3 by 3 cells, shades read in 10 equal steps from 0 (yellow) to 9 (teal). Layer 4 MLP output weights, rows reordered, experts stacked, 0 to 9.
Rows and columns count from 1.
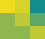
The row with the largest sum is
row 2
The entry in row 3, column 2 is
4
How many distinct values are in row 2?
3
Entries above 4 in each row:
1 1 0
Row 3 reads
4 4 2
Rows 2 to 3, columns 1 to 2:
4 2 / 4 4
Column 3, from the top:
9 6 2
